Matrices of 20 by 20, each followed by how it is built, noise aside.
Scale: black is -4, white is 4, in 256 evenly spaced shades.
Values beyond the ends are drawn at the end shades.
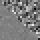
upper triangular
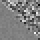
upper triangular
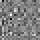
low rank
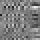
low rank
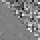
upper triangular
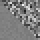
upper triangular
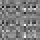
low rank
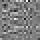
low rank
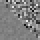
upper triangular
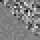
upper triangular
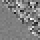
upper triangular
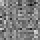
low rank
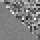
upper triangular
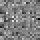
low rank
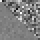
upper triangular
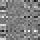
low rank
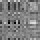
low rank
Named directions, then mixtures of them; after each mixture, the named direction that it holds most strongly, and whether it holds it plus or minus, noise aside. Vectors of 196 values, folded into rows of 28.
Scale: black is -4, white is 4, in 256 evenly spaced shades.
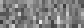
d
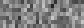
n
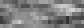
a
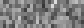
n, minus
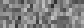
n, plus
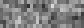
n, minus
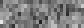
d, minus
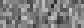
n, plus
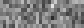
n, minus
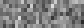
n, minus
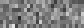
n, plus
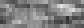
a, plus
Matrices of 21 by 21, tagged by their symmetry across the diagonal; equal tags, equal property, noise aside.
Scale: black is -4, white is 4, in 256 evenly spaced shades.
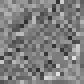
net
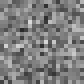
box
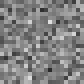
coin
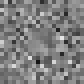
box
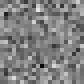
coin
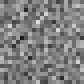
box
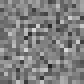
box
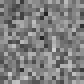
coin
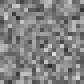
net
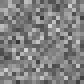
net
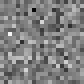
box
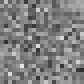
coin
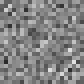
net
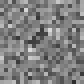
net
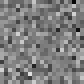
coin
